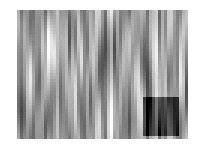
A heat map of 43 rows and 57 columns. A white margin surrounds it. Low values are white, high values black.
The ninth with the highest average is the bottom right. An odd patch, higher than its surroundings, sits in the bottom right. The halves do not mirror each other. Streaks run downward.
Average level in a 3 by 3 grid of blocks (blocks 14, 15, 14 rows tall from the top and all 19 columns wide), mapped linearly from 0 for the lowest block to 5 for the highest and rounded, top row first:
010 / 010 / 215
